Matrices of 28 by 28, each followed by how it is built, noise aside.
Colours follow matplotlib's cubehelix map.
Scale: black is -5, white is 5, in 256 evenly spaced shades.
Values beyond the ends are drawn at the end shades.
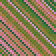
Toeplitz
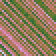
Toeplitz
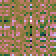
low rank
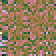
low rank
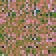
low rank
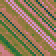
Toeplitz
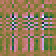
low rank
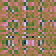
low rank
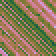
Toeplitz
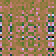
low rank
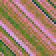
Toeplitz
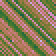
Toeplitz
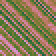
Toeplitz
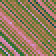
Toeplitz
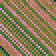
Toeplitz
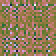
low rank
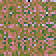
low rank
